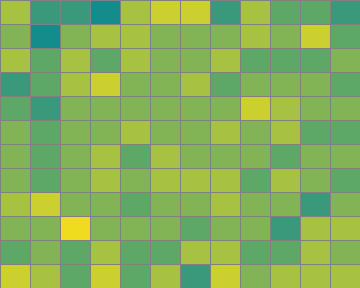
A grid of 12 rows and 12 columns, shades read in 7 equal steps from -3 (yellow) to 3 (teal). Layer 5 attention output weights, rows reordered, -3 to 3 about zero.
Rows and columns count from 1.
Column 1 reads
-1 0 -1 2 1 0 0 0 -1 0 1 -2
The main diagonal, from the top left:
-1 3 -1 -2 0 0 0 -1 0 2 -1 -1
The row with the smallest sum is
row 12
